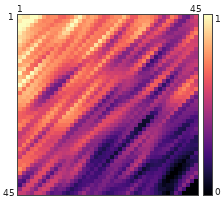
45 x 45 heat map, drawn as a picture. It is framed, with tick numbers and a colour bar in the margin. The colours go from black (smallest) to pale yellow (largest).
The top left is the ninth with the highest average. Streaks slant up to the right. The ninth with the lowest average is the bottom right. The field climbs toward the top left. Neither half mirrors the other.
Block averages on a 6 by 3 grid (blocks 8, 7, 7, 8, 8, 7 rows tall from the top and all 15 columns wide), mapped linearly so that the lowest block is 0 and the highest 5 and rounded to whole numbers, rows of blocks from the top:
543
432
432
421
311
210
